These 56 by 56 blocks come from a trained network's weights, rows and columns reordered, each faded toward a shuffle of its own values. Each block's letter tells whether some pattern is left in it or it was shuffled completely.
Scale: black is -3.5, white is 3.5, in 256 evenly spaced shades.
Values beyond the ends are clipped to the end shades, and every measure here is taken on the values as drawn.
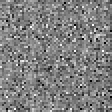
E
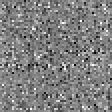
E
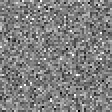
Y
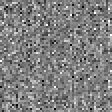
E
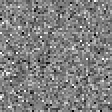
Y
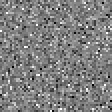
Y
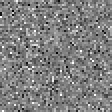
Y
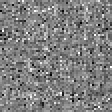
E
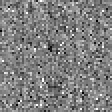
E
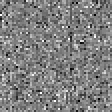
E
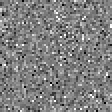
Y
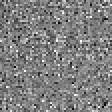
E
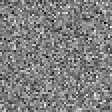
Y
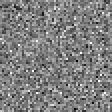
Y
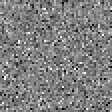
Y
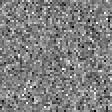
Y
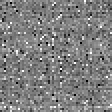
E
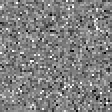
Y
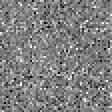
E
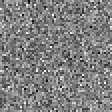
Y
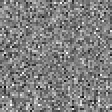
E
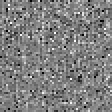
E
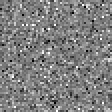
Y
